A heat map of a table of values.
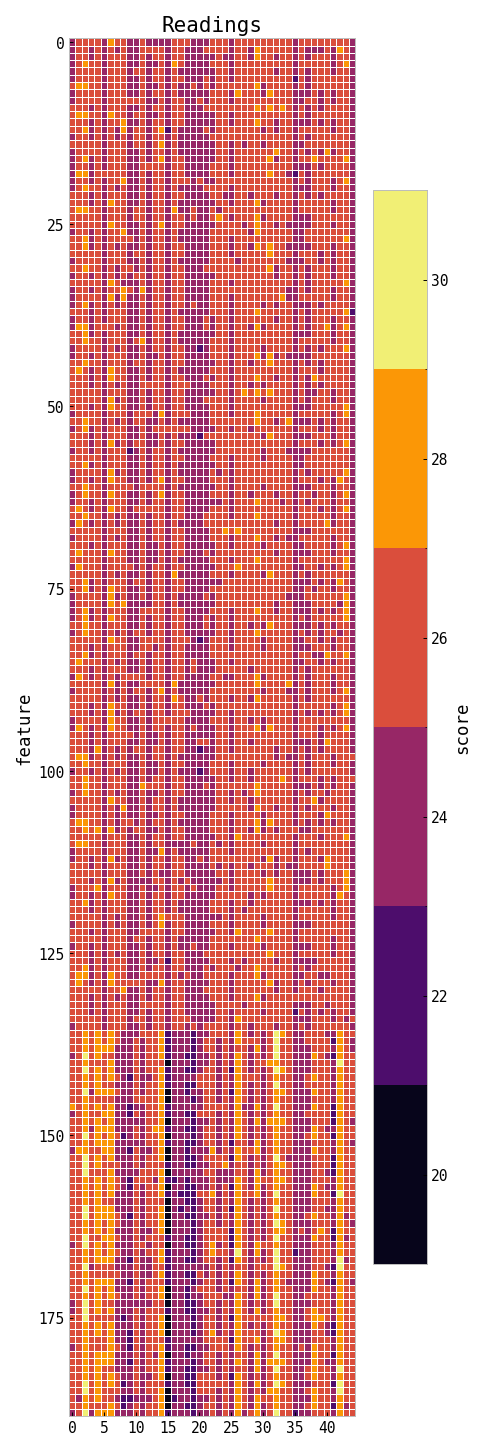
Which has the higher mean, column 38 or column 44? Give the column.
38
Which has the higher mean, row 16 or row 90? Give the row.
16
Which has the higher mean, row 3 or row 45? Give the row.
3
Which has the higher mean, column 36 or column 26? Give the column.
26
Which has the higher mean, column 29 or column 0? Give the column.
29
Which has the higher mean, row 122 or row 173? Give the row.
122
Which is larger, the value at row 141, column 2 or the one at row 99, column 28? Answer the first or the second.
the first
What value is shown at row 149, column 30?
24
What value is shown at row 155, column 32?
28
